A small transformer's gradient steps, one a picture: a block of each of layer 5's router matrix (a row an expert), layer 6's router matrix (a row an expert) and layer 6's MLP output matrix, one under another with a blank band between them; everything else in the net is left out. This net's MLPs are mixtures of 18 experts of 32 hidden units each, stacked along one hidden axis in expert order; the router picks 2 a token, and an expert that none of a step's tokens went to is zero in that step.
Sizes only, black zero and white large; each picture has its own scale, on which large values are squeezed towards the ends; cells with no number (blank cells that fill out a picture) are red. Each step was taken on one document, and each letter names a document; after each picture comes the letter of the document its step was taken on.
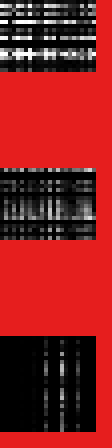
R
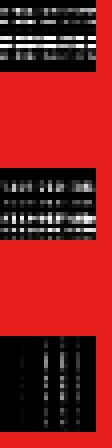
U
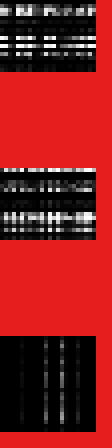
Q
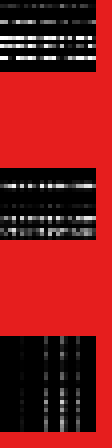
U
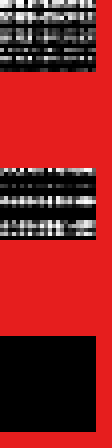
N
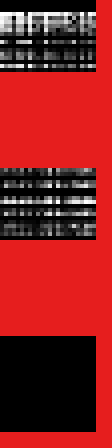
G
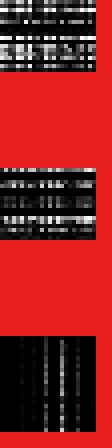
R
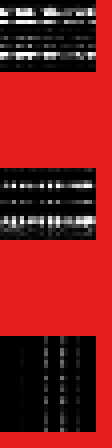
Q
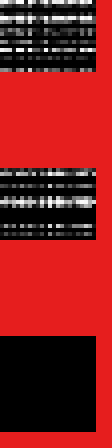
N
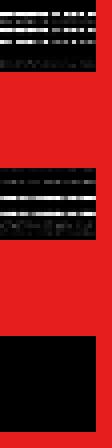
G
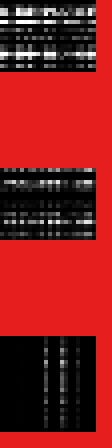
Q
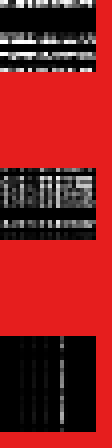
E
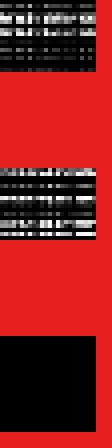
N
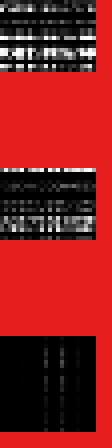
R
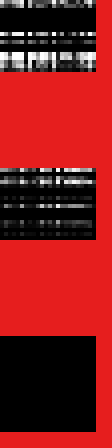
E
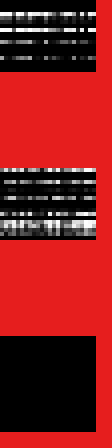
G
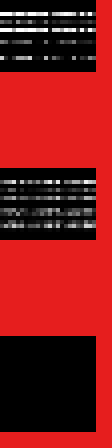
G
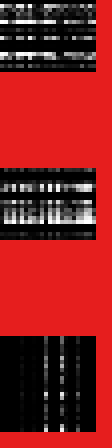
Q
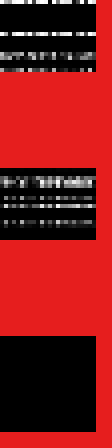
E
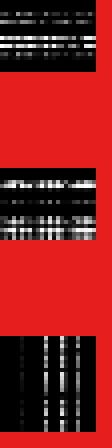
U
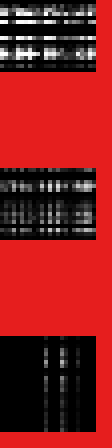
Q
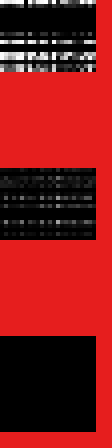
E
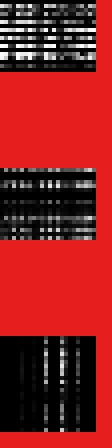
Q
